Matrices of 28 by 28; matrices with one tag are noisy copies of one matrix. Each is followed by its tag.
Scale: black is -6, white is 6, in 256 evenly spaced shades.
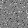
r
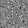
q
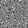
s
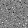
s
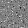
q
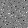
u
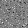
s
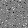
s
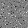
u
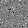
s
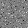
u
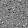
s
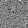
s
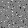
q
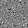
s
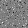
s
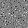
u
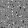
q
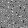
q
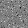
q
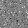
r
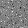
q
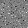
u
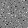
u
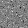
q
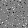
s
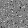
q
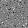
s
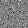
s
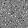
u
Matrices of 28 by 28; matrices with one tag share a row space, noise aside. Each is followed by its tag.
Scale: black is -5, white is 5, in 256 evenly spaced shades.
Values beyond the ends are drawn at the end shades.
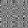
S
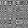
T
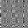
S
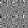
S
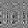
S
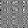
S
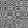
T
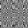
S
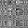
T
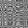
T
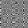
S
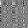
S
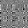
S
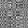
T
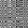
T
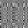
S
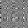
S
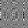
S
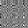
S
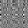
S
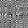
T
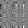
S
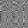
S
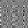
S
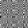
S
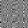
S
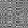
T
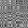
T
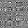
T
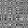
T
